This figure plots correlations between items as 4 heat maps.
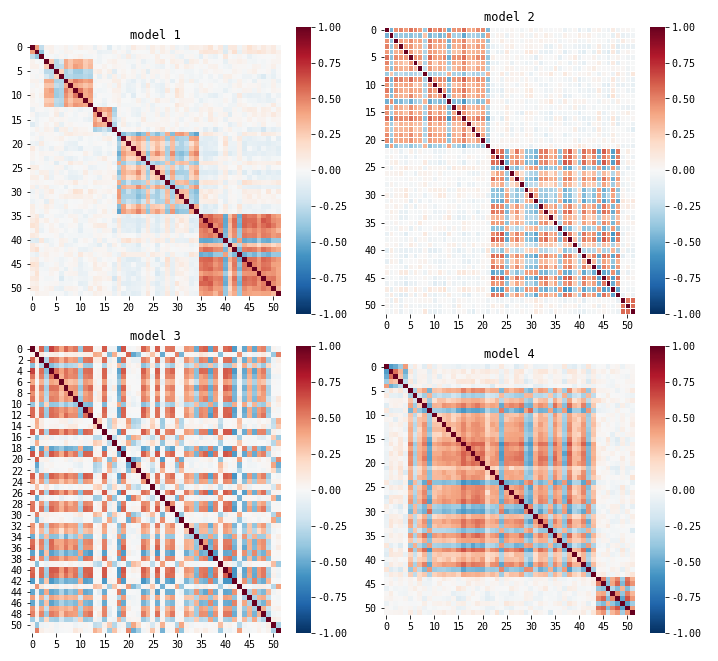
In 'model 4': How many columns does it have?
52
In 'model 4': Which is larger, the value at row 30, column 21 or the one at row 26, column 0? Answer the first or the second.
the second
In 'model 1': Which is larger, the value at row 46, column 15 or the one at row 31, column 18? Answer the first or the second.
the second
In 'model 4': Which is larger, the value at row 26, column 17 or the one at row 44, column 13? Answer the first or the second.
the first
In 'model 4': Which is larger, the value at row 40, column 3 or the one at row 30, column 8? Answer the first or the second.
the first
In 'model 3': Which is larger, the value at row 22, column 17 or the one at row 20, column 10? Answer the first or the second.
the second
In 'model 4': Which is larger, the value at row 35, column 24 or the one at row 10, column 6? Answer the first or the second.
the second
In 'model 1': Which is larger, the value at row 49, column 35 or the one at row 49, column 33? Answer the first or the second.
the first
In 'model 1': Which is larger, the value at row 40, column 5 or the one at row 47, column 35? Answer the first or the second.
the second
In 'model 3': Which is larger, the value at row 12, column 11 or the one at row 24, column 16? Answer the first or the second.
the first
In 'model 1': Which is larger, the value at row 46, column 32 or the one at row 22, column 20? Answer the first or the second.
the second
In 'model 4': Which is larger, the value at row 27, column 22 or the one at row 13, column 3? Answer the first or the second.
the first
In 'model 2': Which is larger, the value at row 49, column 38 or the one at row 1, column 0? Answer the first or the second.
the first
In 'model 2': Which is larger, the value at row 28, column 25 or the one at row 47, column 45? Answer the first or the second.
the first
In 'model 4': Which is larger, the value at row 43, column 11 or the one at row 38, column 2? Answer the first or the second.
the first
